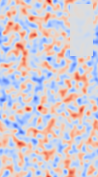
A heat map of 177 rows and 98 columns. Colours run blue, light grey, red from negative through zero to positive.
There are no regular stripes. An odd patch, calmer than its surroundings, sits in the top right. The top right is the calmest part. There are no lone odd cells. Neither half mirrors the other. No row or column stands out. The texture is blotchy.
